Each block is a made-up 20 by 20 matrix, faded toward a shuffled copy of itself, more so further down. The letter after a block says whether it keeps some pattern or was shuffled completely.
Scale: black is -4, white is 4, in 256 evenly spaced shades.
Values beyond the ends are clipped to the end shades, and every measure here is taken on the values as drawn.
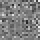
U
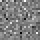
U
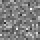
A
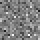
A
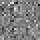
U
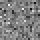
A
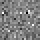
U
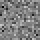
A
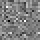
U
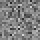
U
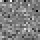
U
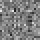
U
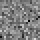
A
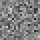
U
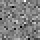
A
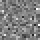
U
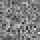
U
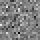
U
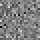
U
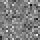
U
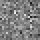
U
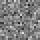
A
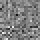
U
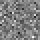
U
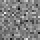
U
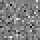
A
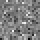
A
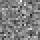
A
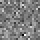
A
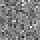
U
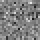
U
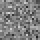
U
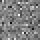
A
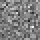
U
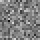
U
